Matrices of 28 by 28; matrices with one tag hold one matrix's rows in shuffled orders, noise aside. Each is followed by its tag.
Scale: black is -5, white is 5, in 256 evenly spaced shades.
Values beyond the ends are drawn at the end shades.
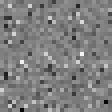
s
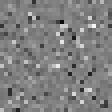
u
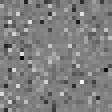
s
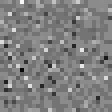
s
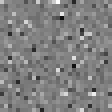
u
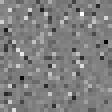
s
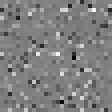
u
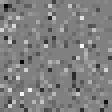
s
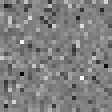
s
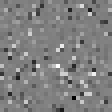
u
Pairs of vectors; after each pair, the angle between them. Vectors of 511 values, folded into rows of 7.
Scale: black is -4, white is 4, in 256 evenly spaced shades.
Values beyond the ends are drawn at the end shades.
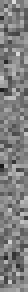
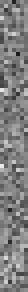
nearly opposite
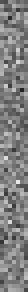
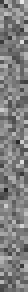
orthogonal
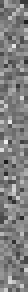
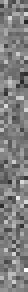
partly aligned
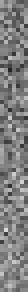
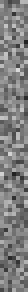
partly opposed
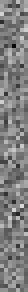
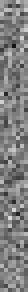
nearly parallel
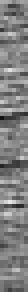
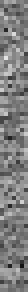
partly aligned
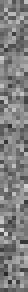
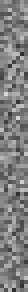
orthogonal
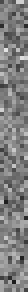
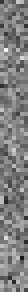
nearly parallel
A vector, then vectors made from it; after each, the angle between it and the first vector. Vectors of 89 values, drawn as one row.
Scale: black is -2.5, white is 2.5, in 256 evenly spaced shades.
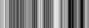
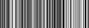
partly opposed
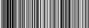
orthogonal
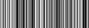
orthogonal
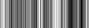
nearly parallel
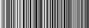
orthogonal
